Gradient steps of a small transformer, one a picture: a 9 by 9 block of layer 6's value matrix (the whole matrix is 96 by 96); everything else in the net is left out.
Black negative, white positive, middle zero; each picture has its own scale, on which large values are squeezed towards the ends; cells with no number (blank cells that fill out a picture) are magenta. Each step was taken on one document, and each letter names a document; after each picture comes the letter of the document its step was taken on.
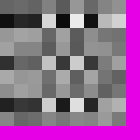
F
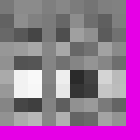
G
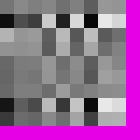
F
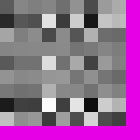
F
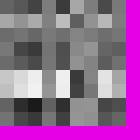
G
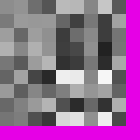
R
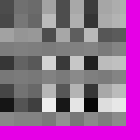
F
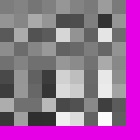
R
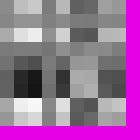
G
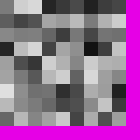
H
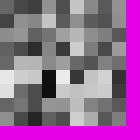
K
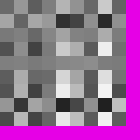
R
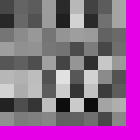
F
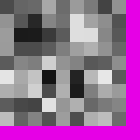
K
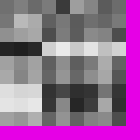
H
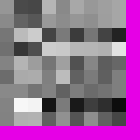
H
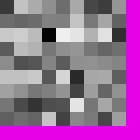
K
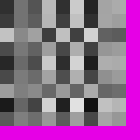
F
